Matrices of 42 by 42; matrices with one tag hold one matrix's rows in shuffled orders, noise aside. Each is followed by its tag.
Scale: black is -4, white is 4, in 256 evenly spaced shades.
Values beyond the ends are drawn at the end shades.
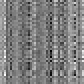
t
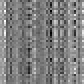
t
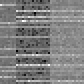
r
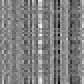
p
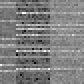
r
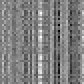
p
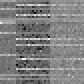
r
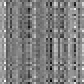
t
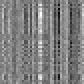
p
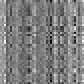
t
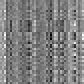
t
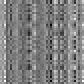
t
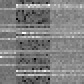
r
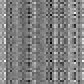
t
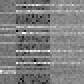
r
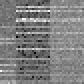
r
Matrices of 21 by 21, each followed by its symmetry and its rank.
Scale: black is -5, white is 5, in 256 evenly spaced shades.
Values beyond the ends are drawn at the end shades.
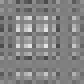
symmetric, rank one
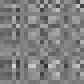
neither, rank two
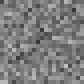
neither, full rank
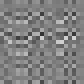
neither, rank two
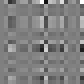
neither, rank one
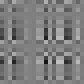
neither, rank one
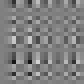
neither, rank one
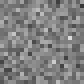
neither, full rank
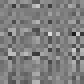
neither, rank two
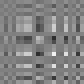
symmetric, rank one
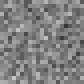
neither, full rank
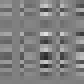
neither, rank one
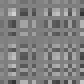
symmetric, rank one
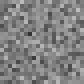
neither, full rank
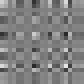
symmetric, rank one
